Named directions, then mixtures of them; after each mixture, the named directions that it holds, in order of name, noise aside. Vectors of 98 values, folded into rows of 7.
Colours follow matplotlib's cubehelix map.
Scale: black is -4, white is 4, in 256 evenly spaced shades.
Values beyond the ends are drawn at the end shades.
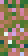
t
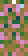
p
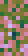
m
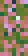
m, p, t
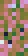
t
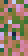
m, p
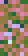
m, p, t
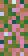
p, t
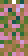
p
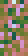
m, p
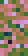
m, p, t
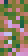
m, t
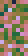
m, p, t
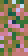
m, p, t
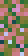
p, t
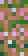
t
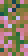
m, p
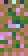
m, p, t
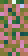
p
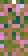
p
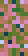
p, t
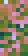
m, p, t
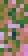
m, p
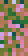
m, p, t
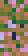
m, p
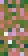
t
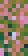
m
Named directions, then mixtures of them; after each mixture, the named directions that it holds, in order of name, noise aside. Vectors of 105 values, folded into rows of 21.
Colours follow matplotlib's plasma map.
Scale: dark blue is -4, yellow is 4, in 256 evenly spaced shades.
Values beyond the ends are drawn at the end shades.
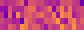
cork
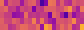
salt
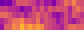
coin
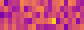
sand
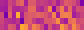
cork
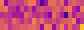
salt, sand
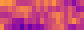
coin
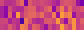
cork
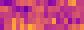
coin, sand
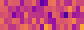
salt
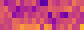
coin, salt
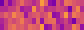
coin, salt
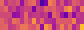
salt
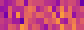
cork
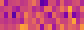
cork, salt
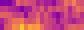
coin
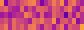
salt, sand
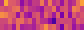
cork, sand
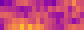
coin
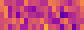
cork, salt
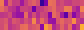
salt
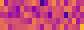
salt, sand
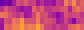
coin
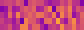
cork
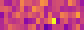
salt, sand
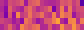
cork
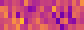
coin, cork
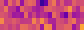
salt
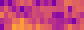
coin
